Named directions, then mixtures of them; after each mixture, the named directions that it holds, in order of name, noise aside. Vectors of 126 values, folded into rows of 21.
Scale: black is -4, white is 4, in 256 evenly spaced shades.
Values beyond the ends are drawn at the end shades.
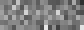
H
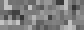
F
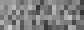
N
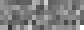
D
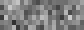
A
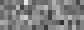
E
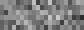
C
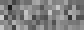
A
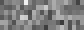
E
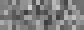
C, H, N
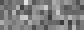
E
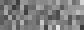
H, N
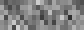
A, C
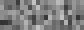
A, C, F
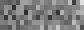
H, N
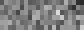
E, F, H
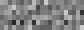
A, D, N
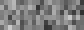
N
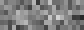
C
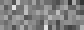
H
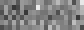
H, N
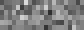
E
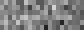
C, E, N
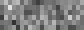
A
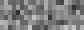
D, E, F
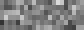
F
